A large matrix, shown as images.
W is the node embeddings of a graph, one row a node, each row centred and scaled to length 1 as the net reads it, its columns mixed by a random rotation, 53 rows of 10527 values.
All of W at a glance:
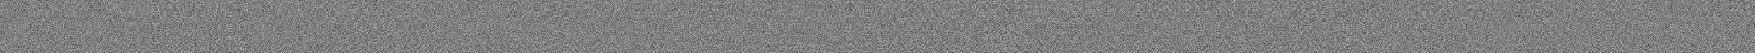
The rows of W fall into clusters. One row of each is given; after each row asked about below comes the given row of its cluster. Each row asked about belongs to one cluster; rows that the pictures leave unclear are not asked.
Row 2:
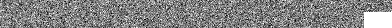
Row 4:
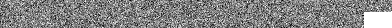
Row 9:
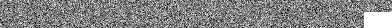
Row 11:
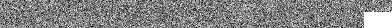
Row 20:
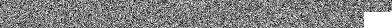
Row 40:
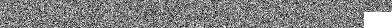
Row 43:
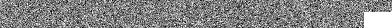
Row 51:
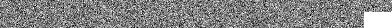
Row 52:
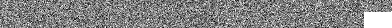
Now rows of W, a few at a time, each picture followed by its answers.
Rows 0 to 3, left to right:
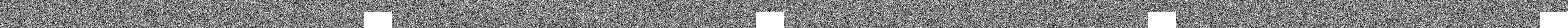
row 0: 40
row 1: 2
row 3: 9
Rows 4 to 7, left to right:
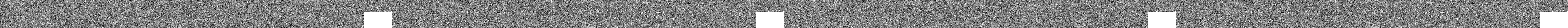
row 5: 40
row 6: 11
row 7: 40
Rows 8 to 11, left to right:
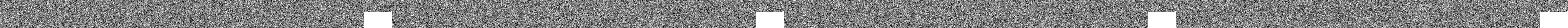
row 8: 52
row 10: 9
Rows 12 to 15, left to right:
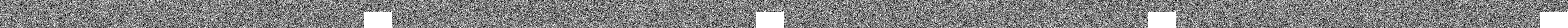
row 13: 11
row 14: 20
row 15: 2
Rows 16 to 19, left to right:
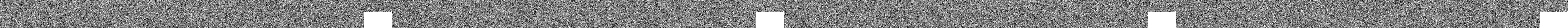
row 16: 2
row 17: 51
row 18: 40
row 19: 4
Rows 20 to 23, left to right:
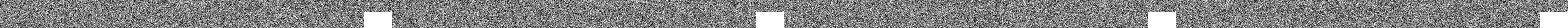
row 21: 40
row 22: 52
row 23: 11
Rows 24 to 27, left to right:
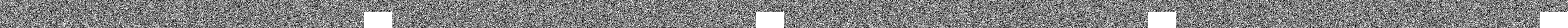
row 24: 43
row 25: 52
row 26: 43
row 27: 51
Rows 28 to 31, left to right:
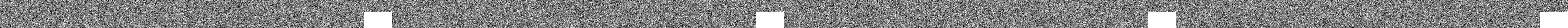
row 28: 43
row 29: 4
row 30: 51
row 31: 2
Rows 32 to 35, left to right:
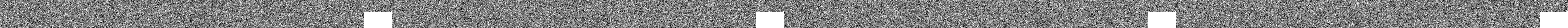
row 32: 52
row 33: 52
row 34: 51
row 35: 20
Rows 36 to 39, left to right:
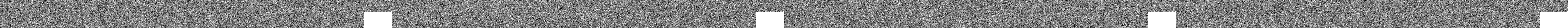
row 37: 2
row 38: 4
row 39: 43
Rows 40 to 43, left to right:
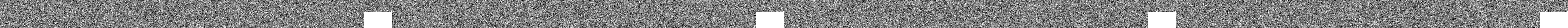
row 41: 4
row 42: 11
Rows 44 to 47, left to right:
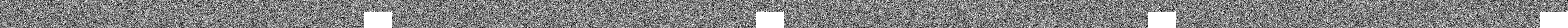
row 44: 51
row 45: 51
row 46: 9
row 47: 20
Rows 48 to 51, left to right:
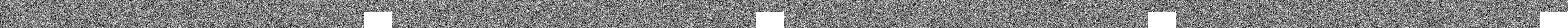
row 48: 4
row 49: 11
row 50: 2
